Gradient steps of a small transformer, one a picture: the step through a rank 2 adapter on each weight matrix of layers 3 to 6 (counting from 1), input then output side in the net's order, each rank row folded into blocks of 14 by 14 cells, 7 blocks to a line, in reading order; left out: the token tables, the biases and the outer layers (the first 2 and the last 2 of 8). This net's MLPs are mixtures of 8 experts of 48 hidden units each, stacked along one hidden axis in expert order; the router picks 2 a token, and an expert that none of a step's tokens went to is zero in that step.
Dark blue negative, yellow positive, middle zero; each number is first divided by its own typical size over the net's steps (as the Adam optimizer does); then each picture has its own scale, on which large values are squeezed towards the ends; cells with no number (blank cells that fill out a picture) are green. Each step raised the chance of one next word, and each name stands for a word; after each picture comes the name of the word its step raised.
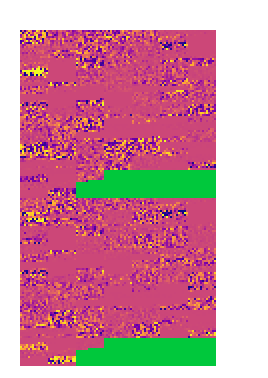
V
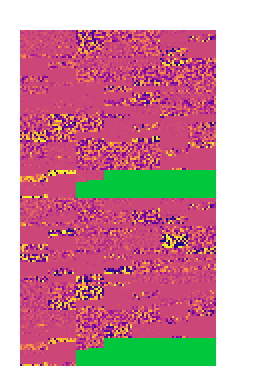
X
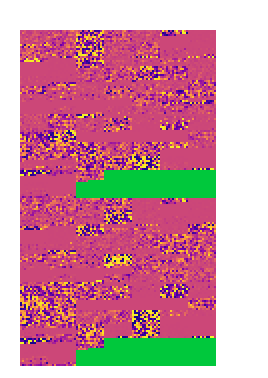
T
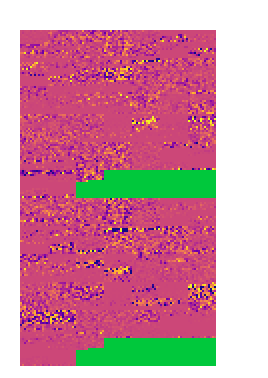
V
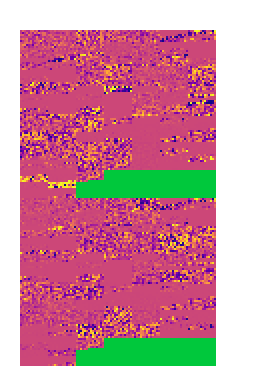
X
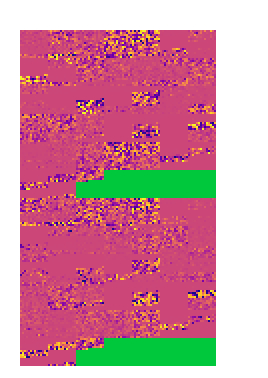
V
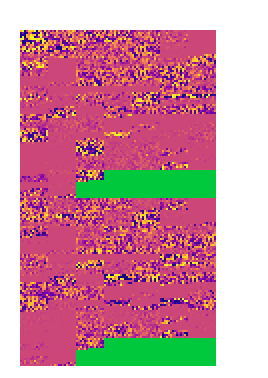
T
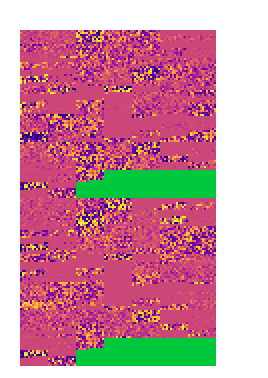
T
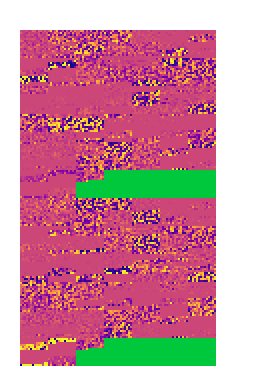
V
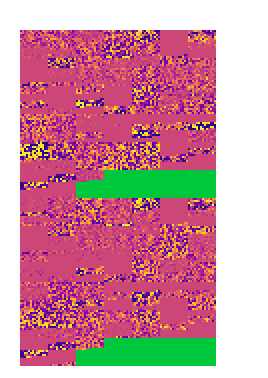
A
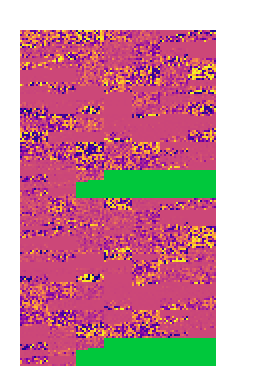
T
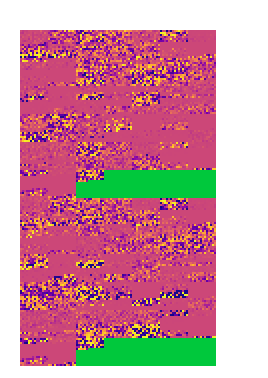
T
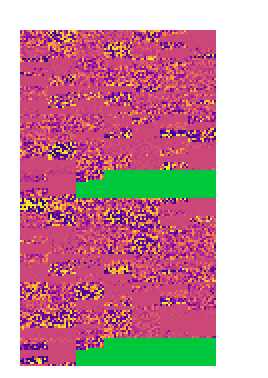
A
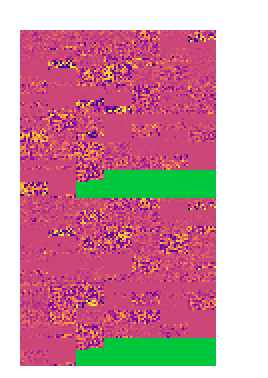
X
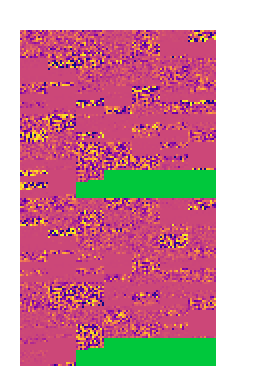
X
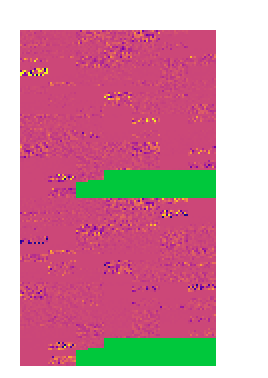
V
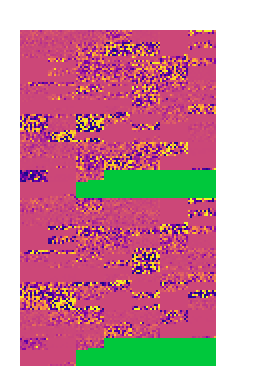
T
